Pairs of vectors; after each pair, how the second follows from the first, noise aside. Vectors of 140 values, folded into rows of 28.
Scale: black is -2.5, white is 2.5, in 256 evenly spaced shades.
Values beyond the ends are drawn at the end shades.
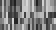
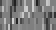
partly zeroed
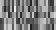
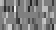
partly zeroed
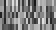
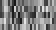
shuffled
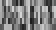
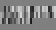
partly zeroed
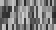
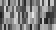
reversed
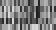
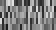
shuffled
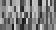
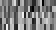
reversed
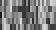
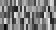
shuffled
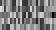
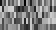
shuffled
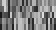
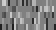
partly zeroed
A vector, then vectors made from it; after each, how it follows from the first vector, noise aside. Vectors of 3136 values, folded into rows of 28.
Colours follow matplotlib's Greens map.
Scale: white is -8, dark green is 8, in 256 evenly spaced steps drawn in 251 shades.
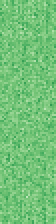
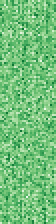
scaled up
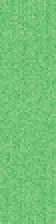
shrunk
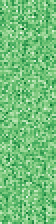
scaled up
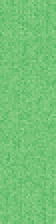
shrunk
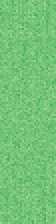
shrunk
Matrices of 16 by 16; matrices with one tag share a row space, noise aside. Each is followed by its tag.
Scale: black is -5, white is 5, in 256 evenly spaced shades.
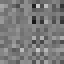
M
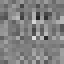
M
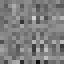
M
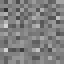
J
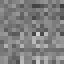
M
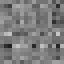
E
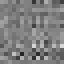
M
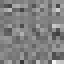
E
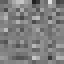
J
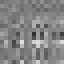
M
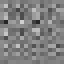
J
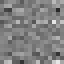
E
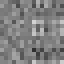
M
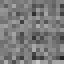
M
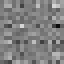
E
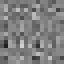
J
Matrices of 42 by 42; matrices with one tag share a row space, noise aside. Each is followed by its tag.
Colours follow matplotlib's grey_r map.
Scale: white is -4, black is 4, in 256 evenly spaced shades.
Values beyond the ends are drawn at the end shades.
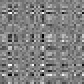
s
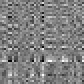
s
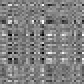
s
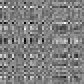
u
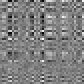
s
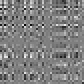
u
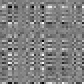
s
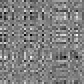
u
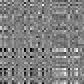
u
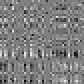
u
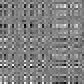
u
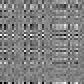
u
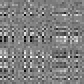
u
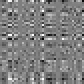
s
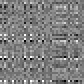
u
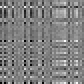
u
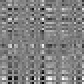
s
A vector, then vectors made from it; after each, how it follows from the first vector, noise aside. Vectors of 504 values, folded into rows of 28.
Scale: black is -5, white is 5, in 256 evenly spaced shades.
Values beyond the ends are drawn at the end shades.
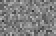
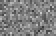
copied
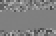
partly zeroed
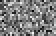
scaled up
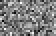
scaled up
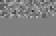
partly zeroed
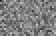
copied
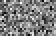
scaled up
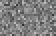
reversed
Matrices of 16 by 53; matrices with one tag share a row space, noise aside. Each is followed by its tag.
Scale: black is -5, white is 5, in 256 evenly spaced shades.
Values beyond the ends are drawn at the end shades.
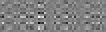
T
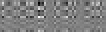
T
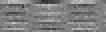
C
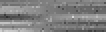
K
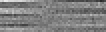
K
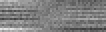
K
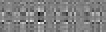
T
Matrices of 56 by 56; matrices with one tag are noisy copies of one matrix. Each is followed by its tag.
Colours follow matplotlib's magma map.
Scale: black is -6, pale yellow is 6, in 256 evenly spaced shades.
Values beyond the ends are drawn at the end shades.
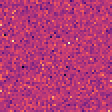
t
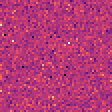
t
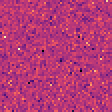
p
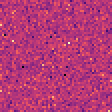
t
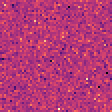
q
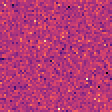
q
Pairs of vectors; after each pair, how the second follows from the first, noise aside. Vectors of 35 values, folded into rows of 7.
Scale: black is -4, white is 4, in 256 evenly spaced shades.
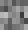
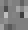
partly zeroed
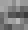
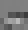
partly zeroed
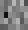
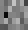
copied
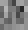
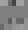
partly zeroed
